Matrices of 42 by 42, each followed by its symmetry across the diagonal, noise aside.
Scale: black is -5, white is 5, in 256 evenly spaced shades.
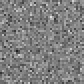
antisymmetric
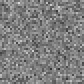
neither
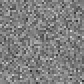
antisymmetric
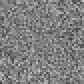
antisymmetric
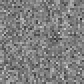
neither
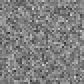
antisymmetric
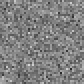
neither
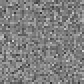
antisymmetric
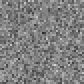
neither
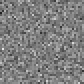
neither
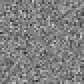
antisymmetric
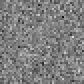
neither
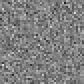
antisymmetric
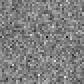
neither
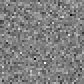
neither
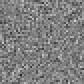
antisymmetric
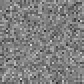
antisymmetric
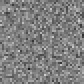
neither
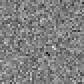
antisymmetric
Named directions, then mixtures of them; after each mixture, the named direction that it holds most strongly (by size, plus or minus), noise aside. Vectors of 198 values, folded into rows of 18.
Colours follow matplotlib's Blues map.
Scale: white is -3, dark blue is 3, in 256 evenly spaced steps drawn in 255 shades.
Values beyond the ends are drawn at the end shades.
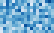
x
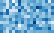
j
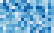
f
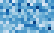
j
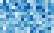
f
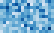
x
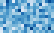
x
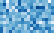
j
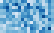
f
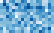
f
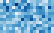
f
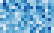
f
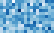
x
